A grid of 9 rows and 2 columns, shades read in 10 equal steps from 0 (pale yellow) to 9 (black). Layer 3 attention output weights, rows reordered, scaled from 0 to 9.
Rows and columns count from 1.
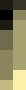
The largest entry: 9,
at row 2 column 1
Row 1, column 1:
8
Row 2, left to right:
9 4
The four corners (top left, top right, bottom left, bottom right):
8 7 2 0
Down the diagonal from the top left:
8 4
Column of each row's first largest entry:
1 1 1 1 1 1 1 1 1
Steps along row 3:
down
